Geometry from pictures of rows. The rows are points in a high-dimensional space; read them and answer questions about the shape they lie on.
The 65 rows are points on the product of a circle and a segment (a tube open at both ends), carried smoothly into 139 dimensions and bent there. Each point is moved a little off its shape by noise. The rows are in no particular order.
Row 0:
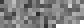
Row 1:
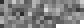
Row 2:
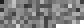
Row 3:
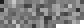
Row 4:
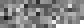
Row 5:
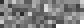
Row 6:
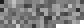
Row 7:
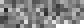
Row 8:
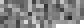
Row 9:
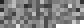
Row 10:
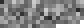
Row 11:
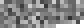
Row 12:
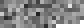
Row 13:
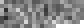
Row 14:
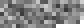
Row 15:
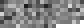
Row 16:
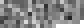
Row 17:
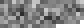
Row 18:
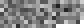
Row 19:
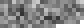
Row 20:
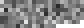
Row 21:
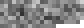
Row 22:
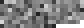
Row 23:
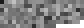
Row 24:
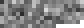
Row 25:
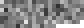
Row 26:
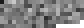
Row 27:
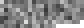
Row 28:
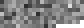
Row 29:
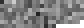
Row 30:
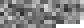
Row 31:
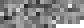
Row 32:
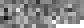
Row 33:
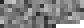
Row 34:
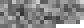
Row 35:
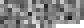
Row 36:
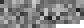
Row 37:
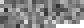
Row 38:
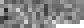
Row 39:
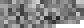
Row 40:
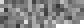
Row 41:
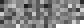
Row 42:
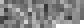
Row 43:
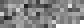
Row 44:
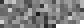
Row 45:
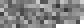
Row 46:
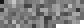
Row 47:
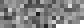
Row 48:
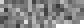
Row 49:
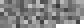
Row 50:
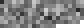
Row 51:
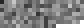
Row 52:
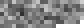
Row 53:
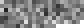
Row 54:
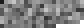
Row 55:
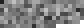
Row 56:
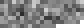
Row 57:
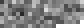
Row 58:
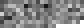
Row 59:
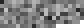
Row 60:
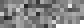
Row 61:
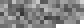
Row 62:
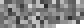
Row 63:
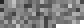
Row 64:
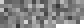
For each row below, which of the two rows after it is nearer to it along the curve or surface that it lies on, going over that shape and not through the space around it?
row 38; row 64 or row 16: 16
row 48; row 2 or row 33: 2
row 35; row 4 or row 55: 4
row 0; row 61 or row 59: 59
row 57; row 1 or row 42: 1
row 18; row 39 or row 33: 39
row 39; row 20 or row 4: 20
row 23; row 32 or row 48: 32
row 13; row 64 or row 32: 32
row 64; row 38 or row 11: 11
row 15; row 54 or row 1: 54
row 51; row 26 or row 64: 26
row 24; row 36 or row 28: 36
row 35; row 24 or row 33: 24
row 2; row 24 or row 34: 24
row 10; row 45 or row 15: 45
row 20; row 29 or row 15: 15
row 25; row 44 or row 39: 39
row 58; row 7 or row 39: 7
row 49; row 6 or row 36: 36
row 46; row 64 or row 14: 14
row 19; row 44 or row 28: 44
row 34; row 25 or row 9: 25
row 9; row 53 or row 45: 53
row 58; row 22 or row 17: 22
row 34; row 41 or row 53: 53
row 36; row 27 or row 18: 18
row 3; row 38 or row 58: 58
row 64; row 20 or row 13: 20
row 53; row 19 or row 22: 19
